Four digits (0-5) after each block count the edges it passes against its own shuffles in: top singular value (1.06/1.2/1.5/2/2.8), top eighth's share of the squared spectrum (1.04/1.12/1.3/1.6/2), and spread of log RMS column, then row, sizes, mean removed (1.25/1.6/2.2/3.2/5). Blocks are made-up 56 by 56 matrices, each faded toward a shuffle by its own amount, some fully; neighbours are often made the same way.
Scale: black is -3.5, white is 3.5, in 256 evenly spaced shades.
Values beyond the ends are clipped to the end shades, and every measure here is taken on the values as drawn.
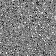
1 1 0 0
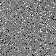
2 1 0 0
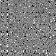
3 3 2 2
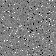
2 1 1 0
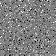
2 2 0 0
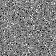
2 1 0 0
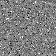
0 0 0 0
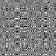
4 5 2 3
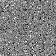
3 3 1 1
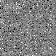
3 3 1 1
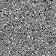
1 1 0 0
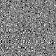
3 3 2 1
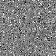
3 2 2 0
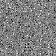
3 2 1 0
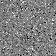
0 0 0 0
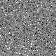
1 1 0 0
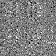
3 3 1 1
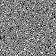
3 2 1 0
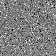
0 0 0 0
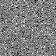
3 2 1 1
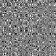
4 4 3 2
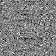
3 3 1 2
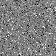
0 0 0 0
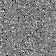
0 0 0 0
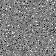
0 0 0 0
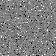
0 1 0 0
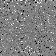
2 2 0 0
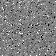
2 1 0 0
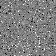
2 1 1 0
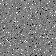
0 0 0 0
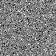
0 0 0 0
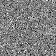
0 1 0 2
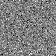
0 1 0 0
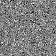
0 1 0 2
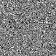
1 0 0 1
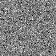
0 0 0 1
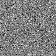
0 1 0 2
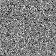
0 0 0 1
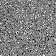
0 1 0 0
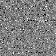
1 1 0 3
